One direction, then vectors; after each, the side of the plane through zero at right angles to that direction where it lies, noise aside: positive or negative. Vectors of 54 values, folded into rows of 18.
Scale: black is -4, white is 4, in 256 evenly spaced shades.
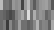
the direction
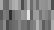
positive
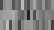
negative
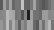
negative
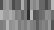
negative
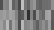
negative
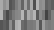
positive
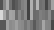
negative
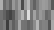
positive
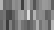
positive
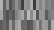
positive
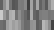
negative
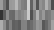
positive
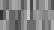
positive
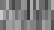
negative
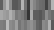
negative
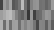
negative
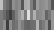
positive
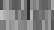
negative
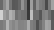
negative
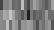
negative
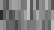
positive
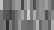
positive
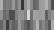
positive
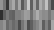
positive
